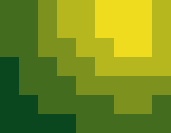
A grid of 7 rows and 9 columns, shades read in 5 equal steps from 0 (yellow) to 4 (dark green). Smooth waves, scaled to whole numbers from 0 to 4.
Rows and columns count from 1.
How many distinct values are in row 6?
3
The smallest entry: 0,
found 8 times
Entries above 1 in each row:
3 3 4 5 9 9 9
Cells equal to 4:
8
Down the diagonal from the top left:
3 3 2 2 2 3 3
